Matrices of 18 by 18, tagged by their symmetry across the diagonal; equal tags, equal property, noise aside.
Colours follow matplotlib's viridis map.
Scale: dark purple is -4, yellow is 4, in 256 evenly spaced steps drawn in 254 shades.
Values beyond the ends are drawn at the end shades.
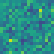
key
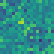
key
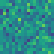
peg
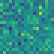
peg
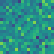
key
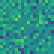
key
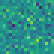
peg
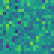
peg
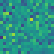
peg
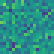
key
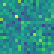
key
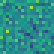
key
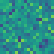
key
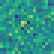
key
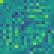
key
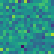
peg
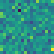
peg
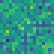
key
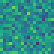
peg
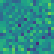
key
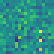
peg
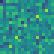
key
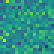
peg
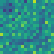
key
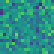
peg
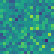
peg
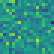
peg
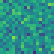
peg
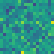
key
